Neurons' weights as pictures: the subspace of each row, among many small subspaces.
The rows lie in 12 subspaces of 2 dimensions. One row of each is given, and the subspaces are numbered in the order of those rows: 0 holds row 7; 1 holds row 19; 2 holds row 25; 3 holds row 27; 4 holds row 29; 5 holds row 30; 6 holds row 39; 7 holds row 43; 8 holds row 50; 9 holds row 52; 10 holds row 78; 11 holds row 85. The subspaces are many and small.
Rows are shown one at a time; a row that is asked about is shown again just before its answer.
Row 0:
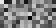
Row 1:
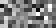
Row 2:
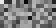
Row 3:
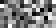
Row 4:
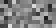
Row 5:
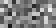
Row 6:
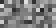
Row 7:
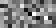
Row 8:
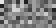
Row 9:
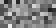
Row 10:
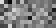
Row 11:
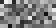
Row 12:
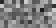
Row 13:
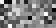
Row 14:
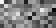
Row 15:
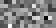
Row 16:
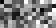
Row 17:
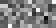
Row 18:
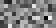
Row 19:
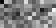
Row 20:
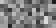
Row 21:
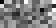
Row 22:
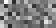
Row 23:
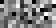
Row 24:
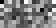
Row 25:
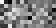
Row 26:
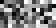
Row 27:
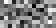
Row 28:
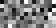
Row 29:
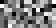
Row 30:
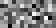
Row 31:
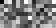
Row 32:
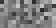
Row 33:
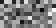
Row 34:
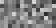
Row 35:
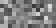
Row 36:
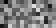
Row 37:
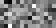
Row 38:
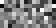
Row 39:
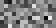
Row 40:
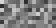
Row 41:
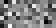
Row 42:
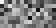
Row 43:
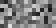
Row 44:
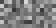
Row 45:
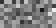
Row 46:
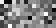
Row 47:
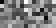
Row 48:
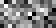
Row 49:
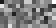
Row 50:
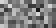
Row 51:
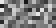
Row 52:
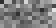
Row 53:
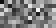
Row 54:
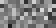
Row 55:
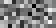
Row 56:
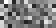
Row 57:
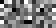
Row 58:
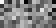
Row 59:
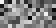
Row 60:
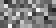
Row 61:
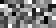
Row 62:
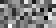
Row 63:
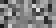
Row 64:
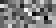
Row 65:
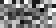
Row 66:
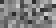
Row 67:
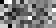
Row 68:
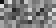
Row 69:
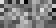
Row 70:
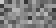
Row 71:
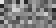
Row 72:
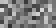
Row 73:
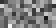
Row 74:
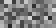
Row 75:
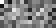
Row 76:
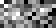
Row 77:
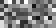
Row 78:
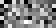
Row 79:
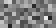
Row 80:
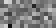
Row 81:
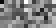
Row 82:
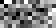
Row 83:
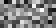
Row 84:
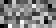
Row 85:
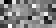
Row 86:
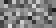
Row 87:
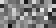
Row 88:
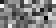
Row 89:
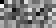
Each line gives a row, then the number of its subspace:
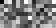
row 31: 0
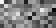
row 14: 1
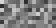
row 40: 7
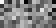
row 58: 5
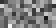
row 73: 4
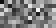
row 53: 8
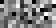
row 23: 3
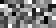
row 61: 9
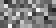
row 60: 9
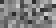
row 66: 3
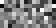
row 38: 4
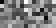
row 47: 0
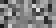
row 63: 10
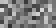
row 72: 7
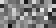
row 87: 6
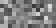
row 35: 11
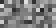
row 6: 10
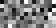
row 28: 6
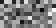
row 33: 4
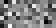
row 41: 10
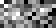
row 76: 1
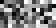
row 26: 1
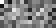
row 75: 2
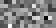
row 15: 5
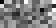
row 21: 9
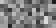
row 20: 1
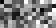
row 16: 1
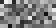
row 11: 8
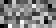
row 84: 8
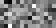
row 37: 2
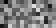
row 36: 8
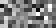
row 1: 11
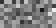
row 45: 4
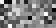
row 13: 11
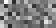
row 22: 10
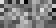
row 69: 6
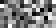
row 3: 5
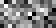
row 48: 1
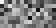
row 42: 8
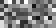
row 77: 6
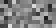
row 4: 11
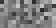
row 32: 3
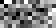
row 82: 9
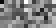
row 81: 0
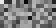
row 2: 0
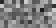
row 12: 4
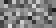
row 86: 4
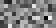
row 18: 6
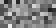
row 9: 7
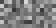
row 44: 10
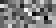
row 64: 0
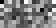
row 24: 5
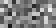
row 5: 7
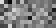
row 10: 2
